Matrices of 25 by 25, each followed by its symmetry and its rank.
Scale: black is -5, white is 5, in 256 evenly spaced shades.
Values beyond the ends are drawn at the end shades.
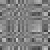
neither, rank two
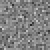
neither, full rank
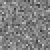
neither, full rank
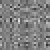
neither, rank three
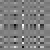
neither, rank one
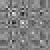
symmetric, rank three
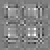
symmetric, rank three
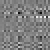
neither, rank two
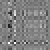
neither, rank two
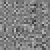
neither, rank five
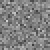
neither, full rank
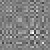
symmetric, rank three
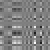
neither, rank one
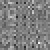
neither, rank five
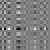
neither, rank one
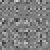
neither, rank three
